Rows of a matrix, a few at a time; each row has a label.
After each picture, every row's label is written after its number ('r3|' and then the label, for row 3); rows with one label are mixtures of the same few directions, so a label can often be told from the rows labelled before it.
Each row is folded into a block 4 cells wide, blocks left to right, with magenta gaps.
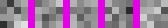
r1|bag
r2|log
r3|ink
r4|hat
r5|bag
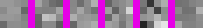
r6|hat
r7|log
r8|bag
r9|hat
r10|bag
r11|hat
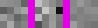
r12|log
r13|hat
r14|bag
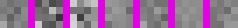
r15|hat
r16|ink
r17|ink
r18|hat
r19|ink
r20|hat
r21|bag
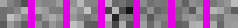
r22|log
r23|log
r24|bag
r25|hat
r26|hat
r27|bag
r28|log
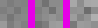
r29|hat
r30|bag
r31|ink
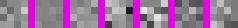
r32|hat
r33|ink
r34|bag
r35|hat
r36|log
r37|ink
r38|bag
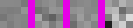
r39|bag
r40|log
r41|ink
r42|ink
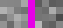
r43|log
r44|ink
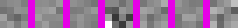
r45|log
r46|bag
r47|log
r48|ink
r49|log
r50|log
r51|log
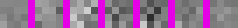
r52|ink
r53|hat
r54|bag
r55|hat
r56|hat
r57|hat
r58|ink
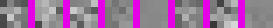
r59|ink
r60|hat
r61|log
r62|bag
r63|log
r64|ink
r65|bag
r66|ink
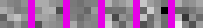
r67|log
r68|hat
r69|hat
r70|ink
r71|hat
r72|ink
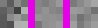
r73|bag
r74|bag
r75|log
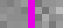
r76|bag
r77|hat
